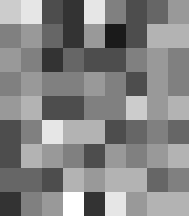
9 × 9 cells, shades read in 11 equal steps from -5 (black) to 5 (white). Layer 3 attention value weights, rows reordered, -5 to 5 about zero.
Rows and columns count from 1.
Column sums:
-3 9 -4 0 2 -1 -1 6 8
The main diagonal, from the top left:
3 1 -3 0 0 -2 0 -1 2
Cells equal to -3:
5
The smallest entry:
-4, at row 2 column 6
